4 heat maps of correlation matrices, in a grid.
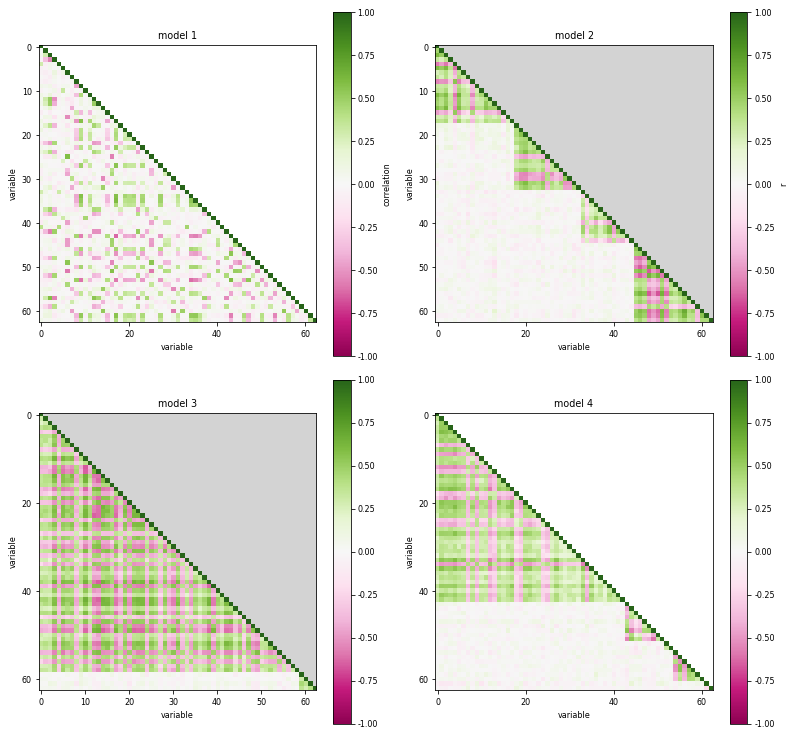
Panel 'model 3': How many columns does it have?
63
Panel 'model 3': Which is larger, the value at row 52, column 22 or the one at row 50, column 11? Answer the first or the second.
the first
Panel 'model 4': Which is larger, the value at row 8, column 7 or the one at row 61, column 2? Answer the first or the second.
the second
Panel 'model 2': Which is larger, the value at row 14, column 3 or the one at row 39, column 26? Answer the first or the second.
the first
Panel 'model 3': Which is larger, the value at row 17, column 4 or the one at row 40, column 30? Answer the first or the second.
the first
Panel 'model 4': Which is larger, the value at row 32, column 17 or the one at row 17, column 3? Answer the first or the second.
the second
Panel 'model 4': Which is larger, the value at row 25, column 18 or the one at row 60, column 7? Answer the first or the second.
the first
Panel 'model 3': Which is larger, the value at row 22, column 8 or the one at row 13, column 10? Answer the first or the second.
the first
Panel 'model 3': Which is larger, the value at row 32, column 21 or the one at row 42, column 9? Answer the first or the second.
the second
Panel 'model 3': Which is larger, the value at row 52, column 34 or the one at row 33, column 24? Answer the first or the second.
the second
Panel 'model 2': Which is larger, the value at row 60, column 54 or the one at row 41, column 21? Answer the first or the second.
the first
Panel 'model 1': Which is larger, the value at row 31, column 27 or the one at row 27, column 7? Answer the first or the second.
the first
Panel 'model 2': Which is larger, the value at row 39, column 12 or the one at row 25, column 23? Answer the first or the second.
the first
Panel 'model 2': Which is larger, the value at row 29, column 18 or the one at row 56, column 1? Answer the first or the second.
the second
